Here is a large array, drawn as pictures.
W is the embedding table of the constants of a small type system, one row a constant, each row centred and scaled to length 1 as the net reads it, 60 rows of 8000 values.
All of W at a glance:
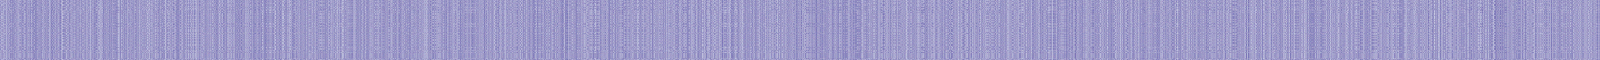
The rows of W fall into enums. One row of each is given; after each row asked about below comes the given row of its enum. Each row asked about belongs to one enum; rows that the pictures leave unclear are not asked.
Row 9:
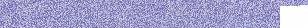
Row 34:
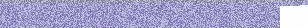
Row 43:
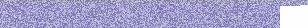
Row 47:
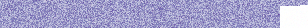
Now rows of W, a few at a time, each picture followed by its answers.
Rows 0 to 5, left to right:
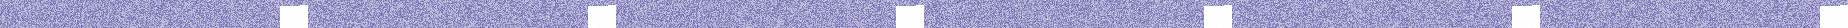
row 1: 43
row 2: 34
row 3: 9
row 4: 43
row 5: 43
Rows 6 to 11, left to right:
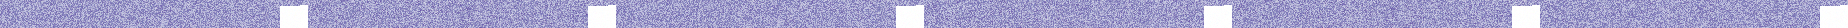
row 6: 34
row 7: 47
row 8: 34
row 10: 47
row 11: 43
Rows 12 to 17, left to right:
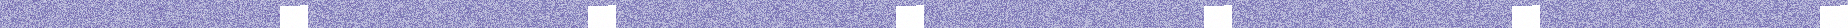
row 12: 47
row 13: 43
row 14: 43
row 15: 34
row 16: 43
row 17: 43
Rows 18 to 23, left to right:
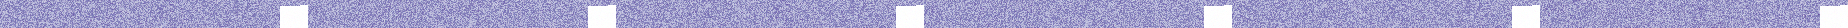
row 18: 43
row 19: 34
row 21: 34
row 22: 43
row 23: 47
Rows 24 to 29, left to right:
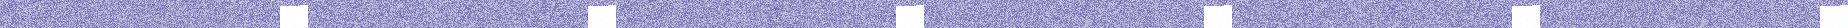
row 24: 9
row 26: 47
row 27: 34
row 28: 43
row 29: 34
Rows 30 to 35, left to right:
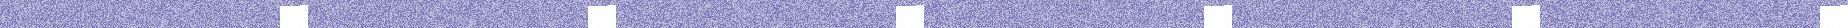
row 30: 34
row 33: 9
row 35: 43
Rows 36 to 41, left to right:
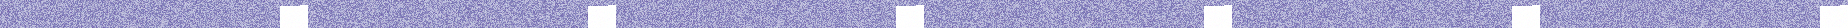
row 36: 34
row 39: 43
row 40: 43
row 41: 34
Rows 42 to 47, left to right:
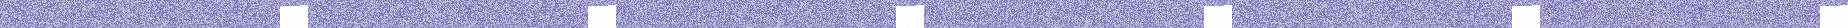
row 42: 43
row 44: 34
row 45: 34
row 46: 43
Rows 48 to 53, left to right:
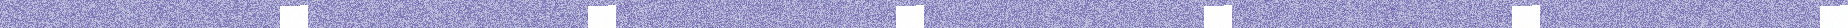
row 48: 43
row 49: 43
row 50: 9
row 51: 34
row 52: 47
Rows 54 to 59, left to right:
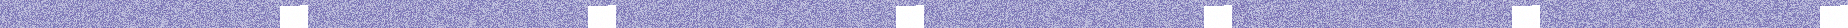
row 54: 34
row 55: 34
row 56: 34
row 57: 34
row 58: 9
